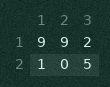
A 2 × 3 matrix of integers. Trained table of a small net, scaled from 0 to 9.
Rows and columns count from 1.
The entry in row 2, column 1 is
1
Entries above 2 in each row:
2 1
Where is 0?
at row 2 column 2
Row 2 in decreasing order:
5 1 0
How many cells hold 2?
1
